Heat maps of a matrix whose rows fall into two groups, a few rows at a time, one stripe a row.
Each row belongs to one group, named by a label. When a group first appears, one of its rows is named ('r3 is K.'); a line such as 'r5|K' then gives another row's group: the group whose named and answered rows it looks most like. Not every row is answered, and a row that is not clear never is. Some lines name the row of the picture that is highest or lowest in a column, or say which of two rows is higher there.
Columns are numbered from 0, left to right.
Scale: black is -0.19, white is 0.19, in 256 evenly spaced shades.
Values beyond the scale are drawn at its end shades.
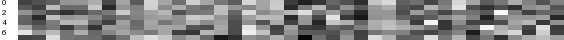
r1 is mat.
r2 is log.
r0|mat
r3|mat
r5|log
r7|mat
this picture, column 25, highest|7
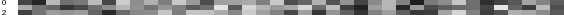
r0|mat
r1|log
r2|mat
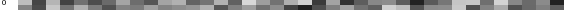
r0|log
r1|mat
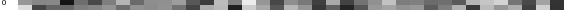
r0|log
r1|log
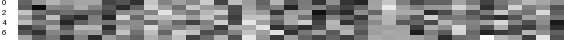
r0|mat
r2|log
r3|mat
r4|log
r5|mat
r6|mat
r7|log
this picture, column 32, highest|1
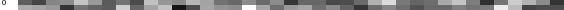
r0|mat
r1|log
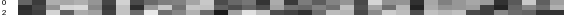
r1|mat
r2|mat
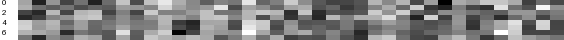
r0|log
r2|mat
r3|mat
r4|log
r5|log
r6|log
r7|mat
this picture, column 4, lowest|1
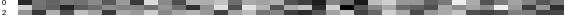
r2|mat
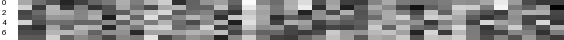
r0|log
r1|log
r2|mat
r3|mat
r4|log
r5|mat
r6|mat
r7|mat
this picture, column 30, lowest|6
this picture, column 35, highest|5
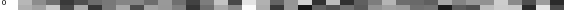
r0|log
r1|log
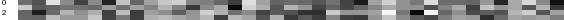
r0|mat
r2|mat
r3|mat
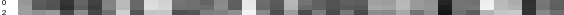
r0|log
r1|log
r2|log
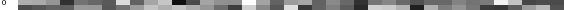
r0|log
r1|mat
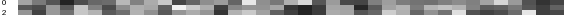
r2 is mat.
